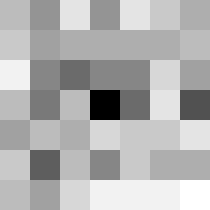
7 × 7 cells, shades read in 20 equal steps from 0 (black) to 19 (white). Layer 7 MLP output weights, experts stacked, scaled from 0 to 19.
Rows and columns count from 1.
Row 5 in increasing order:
12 13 14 15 15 16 17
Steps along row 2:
down up same same same up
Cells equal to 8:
2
